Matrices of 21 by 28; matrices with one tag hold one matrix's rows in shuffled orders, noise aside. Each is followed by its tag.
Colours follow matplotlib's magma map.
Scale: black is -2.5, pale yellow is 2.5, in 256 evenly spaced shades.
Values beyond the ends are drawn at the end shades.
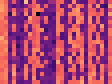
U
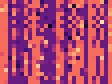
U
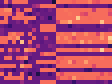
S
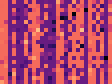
U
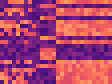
S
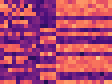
S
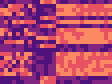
S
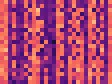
U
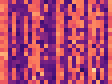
U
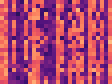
U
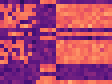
S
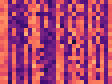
U
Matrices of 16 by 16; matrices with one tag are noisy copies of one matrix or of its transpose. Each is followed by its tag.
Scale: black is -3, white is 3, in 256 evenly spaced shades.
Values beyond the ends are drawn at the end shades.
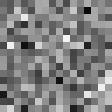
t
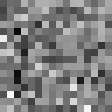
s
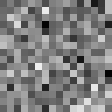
t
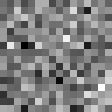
t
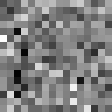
s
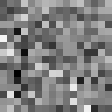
s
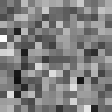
s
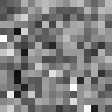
s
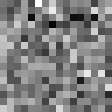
s
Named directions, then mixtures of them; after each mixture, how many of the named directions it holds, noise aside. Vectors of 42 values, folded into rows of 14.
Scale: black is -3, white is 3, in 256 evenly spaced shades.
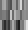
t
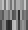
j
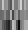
two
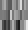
one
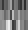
two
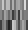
one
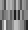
two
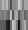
two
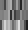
one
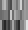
one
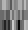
two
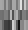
two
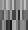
one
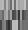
one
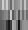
two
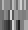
two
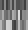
one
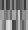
one
